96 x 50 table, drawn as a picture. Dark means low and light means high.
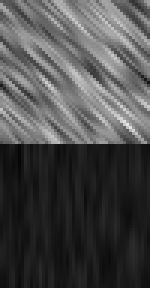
It is made of 2 by 1 panels. Panel 1,1: middling, slanting down to the right, strong in contrast. Panel 2,1: very low, streaked downward, faint in contrast.
